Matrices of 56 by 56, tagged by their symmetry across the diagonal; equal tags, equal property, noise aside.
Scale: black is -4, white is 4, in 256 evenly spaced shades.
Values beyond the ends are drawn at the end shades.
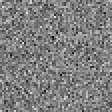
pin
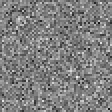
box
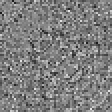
box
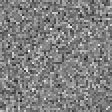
box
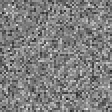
box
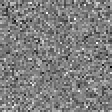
pin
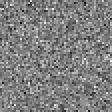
pin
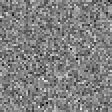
pin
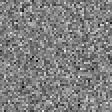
pin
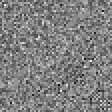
box
